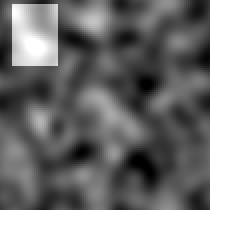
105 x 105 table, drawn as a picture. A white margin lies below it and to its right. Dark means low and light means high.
The top left is the ninth with the highest average. The top left is the roughest part. In the top left lies a patch that is higher than the rest. The values are skewed, with a long tail toward high values.
